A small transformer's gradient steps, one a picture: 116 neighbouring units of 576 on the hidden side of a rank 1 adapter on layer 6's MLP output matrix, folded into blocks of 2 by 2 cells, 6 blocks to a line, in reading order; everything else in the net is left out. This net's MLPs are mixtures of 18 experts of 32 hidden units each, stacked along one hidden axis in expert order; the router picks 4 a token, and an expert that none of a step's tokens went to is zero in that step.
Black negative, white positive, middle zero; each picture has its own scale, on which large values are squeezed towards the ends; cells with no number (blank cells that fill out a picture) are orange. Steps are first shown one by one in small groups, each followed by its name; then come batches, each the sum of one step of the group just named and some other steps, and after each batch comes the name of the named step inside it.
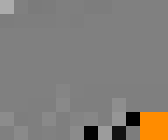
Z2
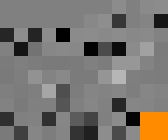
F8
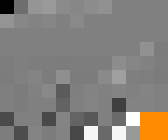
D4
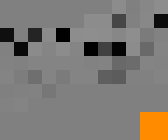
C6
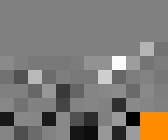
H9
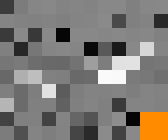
F8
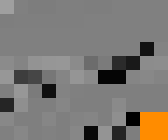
Z2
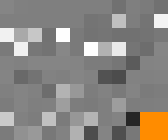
Z2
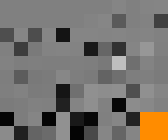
F8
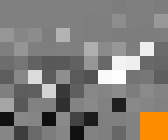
H9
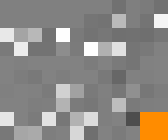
C6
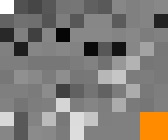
C6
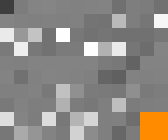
D4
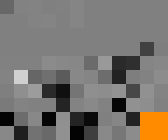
H9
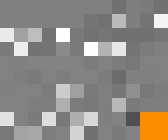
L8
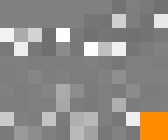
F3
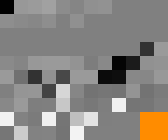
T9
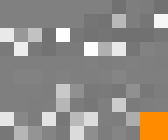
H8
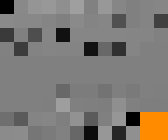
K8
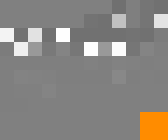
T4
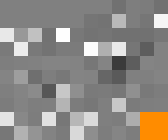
H8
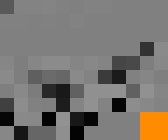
T9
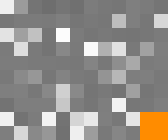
F3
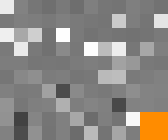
F3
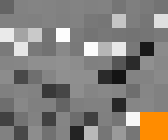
F3
